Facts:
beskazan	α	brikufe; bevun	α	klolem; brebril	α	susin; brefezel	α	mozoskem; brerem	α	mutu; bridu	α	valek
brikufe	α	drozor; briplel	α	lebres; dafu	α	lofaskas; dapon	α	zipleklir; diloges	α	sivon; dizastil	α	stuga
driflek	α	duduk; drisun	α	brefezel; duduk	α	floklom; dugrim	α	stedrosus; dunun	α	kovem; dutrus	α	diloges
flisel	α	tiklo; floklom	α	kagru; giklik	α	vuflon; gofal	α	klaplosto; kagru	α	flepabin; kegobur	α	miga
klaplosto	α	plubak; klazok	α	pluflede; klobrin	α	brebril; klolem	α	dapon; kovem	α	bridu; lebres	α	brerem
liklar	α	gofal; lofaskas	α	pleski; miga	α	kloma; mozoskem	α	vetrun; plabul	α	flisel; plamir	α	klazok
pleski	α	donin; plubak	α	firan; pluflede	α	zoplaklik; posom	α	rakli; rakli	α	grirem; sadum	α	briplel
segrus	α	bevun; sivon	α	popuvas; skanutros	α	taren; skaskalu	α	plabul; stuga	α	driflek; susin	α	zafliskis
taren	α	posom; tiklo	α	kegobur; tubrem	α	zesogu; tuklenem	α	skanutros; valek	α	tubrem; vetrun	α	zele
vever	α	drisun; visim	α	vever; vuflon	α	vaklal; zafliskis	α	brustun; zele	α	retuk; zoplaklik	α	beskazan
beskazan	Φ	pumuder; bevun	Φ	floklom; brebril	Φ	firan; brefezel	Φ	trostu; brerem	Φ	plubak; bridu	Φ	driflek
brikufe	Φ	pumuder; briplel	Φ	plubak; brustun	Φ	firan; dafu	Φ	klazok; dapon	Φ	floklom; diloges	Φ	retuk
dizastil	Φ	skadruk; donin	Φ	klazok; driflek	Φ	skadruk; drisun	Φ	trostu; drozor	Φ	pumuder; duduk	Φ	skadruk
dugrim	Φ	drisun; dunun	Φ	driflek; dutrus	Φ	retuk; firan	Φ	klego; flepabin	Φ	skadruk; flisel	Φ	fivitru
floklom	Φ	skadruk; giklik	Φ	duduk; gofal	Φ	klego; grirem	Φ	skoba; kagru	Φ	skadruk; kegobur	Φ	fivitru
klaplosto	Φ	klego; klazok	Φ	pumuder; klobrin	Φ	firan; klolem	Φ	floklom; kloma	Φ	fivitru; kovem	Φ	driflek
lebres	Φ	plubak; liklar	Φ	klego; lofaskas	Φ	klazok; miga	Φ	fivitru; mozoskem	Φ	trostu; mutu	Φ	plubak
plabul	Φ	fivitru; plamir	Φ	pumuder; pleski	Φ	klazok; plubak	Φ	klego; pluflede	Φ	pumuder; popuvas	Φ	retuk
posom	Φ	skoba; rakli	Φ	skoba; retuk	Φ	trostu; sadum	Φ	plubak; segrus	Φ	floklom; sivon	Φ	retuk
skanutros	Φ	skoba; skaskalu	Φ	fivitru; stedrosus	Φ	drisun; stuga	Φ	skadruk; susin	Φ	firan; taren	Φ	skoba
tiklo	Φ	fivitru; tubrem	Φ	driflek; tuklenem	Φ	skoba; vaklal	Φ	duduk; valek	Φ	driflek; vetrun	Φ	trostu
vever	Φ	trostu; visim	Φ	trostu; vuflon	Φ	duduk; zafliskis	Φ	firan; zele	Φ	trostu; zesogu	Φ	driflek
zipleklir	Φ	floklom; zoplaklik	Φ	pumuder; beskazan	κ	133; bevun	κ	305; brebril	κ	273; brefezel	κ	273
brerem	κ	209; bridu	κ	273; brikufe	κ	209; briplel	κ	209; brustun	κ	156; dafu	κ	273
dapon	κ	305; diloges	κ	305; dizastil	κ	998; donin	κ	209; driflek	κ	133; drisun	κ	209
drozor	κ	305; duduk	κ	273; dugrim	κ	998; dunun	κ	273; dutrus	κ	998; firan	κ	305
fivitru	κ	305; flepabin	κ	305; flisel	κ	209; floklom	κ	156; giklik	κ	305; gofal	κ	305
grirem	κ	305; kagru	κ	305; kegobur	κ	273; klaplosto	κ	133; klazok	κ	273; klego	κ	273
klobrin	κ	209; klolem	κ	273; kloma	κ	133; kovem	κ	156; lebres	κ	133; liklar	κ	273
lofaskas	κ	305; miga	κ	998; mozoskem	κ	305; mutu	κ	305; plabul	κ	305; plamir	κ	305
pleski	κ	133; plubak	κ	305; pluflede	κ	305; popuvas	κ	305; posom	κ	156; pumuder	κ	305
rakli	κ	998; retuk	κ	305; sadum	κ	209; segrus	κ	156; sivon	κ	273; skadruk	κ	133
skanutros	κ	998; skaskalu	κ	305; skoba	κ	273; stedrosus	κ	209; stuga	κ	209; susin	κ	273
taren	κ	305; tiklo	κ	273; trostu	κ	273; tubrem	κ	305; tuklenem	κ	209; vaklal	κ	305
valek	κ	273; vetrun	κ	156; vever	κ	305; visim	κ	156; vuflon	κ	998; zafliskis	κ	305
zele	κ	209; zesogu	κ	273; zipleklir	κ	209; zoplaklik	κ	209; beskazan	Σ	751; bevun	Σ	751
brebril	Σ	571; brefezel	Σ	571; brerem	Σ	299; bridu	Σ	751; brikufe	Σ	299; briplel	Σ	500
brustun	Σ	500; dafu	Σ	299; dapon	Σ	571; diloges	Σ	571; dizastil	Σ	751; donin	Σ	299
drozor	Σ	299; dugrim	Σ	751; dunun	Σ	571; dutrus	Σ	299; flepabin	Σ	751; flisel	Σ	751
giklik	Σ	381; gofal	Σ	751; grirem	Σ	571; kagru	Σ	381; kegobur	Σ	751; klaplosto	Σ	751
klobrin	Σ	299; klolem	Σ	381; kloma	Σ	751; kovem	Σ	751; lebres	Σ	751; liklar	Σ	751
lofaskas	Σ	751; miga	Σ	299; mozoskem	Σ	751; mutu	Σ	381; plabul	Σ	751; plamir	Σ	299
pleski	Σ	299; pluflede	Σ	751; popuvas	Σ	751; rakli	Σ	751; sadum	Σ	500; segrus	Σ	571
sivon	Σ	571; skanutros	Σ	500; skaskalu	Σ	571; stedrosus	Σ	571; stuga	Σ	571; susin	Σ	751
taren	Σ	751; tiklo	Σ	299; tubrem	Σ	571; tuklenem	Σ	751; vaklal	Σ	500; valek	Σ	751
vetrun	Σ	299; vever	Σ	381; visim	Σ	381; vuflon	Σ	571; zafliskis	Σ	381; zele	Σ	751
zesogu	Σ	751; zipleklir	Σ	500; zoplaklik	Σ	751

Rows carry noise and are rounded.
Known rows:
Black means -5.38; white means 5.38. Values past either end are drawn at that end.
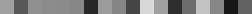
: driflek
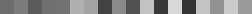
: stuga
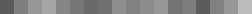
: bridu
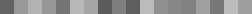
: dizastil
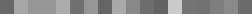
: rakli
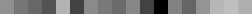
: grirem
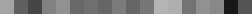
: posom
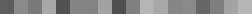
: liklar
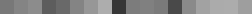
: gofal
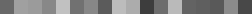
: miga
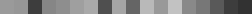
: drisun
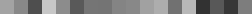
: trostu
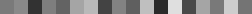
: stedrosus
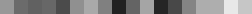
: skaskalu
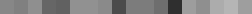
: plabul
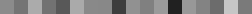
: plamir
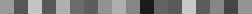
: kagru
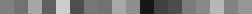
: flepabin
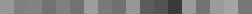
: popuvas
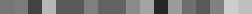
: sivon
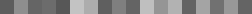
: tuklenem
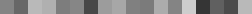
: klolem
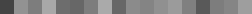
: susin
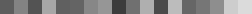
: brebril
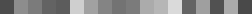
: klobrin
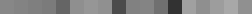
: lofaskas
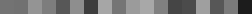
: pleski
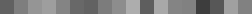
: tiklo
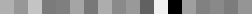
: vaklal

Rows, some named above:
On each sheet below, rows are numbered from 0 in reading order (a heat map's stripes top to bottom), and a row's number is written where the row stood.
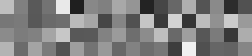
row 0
retuk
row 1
stuga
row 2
duduk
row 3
vever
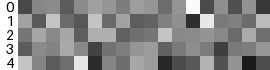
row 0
brerem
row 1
giklik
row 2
dugrim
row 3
kegobur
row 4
retuk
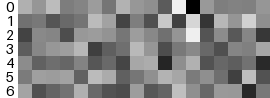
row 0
vaklal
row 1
stuga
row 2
brerem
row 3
zesogu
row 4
vetrun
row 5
dutrus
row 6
floklom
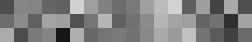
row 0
klobrin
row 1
klego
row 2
visim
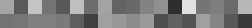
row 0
giklik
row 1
beskazan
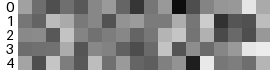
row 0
diloges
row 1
klolem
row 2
klazok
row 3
dunun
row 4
giklik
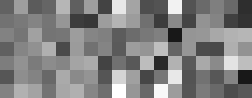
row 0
zele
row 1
kloma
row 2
bevun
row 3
dafu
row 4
vuflon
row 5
brikufe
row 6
zipleklir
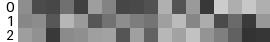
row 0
segrus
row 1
skoba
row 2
drisun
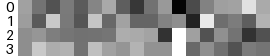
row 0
diloges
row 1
giklik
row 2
brustun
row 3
skanutros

